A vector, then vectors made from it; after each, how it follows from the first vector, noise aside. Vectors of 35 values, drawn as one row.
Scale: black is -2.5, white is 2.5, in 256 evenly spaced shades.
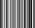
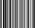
reversed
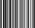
reversed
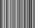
shrunk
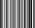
copied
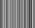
shrunk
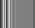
partly zeroed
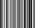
copied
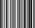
copied
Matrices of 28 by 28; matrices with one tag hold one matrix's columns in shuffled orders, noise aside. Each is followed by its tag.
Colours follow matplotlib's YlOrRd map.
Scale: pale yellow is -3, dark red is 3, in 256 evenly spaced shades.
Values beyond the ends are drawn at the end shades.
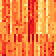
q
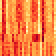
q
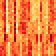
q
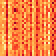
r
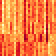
q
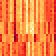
q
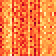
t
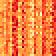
t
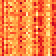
t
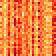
t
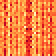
t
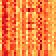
r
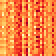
t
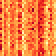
r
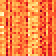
t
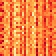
t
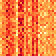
t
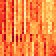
q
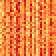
t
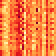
r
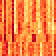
q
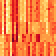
q
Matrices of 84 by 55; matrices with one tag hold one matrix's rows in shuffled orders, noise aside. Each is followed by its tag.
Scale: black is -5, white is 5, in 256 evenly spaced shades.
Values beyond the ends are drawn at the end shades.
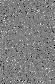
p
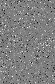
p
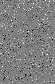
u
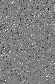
p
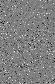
p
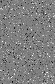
u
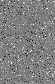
u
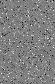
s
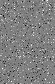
u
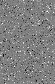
u
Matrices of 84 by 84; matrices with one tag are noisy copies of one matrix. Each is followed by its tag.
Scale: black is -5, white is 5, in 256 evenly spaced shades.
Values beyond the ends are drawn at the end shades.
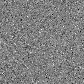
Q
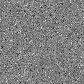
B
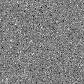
B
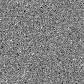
B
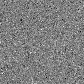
Q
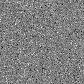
B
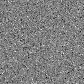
Q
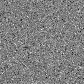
Q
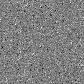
B
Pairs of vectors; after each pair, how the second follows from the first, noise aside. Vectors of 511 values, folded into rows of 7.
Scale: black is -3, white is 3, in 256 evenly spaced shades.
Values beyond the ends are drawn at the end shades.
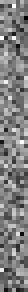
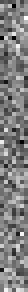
negated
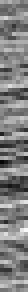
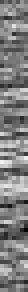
negated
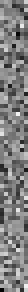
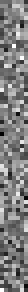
negated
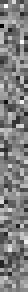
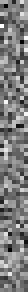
negated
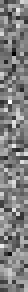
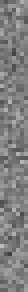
shrunk
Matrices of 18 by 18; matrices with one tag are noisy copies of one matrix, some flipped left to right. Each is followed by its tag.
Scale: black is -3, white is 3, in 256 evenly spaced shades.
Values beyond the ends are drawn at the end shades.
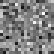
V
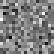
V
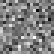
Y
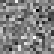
Y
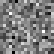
V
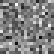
V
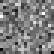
V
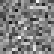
Y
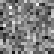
V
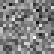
Y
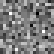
V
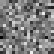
V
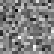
Y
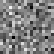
V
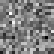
V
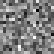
Y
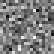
Y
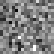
Y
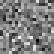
Y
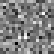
V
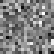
V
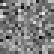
V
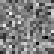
V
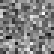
V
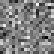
V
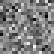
Y
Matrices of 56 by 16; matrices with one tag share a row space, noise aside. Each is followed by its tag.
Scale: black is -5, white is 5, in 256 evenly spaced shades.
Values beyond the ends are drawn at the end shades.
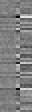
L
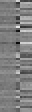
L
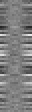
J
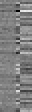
L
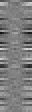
J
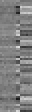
L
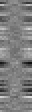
J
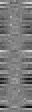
J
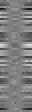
J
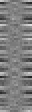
J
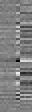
L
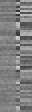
L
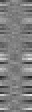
J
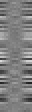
J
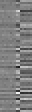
L
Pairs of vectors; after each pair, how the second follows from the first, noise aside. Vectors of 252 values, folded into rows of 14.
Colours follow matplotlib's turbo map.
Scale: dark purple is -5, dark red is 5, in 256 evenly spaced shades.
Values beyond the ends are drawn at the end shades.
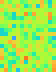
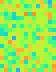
copied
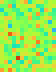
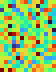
scaled up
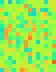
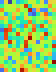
scaled up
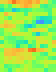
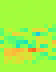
partly zeroed
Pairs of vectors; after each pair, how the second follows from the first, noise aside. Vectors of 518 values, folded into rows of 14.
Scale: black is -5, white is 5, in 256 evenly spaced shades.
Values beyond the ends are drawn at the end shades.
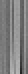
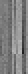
wrapped around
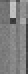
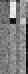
scaled up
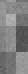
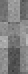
wrapped around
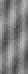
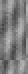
wrapped around
